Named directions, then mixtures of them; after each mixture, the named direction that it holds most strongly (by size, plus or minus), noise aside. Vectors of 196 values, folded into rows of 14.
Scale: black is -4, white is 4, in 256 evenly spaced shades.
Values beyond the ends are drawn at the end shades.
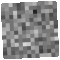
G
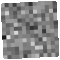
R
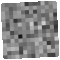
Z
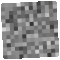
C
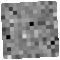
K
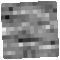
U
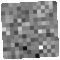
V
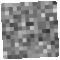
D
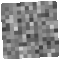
C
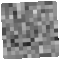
G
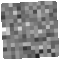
V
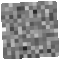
G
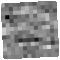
U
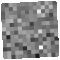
V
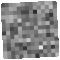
V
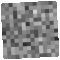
G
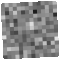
R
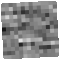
U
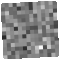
R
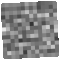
Z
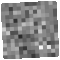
Z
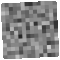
Z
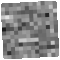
U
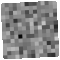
Z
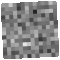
G
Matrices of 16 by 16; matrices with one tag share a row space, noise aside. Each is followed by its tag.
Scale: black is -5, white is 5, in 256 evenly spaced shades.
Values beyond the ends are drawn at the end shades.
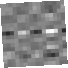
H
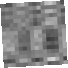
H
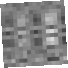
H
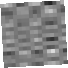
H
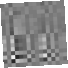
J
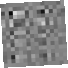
J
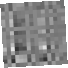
J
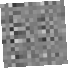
J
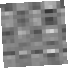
H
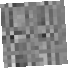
J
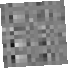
J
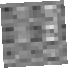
H
